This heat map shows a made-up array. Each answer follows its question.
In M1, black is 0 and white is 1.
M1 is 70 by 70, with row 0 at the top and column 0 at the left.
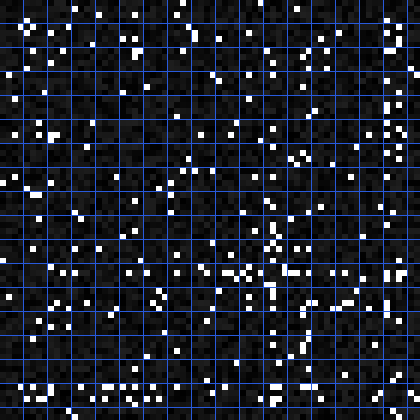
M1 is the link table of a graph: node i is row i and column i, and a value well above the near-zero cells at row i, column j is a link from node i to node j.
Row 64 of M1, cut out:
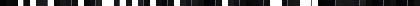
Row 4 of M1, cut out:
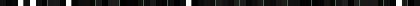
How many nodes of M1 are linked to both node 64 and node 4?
2
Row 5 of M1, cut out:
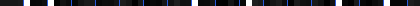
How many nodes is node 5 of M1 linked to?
6
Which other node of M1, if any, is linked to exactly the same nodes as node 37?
none
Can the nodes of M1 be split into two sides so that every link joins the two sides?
no
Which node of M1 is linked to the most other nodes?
node 45
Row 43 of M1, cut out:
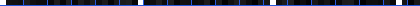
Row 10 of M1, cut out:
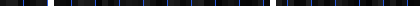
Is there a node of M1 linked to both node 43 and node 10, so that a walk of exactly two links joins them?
yes
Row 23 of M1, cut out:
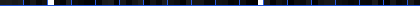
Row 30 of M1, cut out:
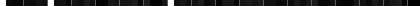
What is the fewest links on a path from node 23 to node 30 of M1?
2
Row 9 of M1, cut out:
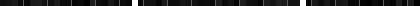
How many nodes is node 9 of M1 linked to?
2
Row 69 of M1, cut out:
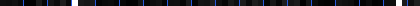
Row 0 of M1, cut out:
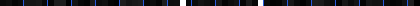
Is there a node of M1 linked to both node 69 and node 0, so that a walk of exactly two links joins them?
no
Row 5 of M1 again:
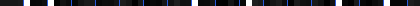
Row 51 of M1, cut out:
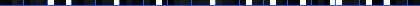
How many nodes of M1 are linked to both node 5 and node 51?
4
